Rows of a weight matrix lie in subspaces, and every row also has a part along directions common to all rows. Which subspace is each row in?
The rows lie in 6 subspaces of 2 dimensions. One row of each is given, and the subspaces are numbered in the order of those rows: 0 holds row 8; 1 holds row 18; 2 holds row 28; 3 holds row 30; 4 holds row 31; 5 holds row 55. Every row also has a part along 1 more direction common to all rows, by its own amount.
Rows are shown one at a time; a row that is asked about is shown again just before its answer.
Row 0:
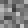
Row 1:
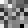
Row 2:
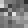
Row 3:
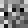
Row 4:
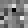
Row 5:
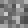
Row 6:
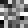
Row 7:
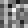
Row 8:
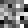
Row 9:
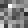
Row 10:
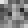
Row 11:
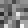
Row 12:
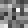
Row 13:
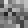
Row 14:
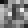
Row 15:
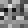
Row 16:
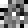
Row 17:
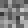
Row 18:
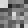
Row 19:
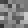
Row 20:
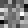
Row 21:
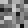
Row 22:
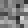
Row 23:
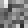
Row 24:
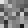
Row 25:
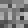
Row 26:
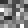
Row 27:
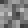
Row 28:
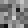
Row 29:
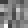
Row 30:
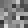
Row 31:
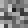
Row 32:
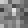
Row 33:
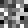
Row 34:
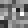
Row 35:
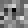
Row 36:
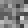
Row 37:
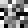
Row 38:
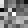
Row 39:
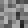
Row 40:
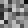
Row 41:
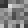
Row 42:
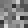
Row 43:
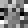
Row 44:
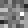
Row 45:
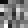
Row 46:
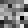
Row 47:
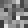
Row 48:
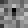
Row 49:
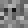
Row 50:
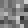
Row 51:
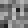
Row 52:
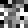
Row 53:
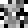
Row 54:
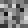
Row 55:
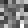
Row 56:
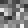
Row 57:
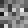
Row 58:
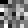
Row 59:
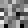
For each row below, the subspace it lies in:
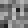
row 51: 2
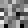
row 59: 5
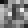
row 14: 5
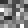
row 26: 4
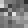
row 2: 1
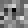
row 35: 3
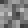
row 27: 5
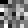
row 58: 2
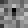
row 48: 3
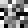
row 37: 5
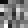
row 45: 2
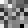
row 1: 2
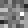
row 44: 2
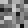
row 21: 4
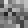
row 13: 1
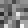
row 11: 5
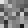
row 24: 2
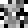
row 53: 5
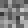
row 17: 0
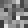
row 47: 3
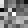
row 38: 1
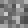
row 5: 0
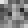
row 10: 5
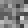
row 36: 0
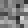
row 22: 0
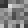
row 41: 1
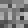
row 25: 0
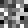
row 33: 0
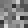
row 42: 3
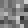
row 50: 0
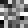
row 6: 4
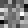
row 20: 2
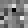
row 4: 3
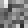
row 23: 1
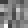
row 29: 2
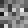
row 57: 4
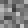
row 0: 4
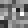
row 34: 2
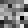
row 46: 0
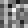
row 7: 5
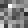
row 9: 1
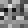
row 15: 3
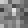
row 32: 3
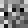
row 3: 4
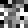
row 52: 1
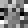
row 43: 2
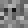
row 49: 3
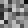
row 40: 4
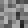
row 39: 5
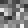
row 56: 4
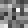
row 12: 2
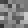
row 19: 0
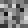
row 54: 0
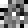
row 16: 1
